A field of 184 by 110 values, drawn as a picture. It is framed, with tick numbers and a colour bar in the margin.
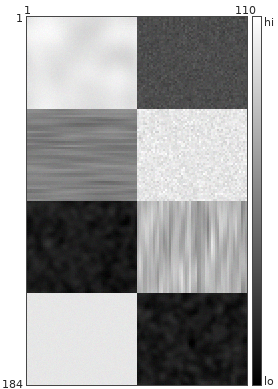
It is made of 4 by 2 panels. Panel 1,1: very high, smooth, faint in contrast. Panel 1,2: low, fine-grained, faint in contrast. Panel 2,1: middling, streaked across, faint in contrast. Panel 2,2: very high, fine-grained, faint in contrast. Panel 3,1: very low, blotchy, faint in contrast. Panel 3,2: high, streaked downward. Panel 4,1: very high, flat. Panel 4,2: very low, blotchy, faint in contrast.
